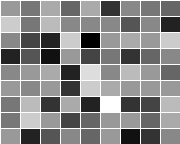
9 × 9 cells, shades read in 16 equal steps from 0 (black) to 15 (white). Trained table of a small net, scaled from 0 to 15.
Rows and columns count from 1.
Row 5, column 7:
11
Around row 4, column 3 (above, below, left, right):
2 10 5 9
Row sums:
66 69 66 45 76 78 66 72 51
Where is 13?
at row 5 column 5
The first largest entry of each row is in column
3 1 4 4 5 5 6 2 1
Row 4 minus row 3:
-6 1 -1 -3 4 -2 -7 -3 -4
